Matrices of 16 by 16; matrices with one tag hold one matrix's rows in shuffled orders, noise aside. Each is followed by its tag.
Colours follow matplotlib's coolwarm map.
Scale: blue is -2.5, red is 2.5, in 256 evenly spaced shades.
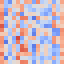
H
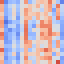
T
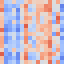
T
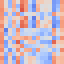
H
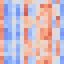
T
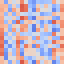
H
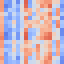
T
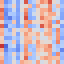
T
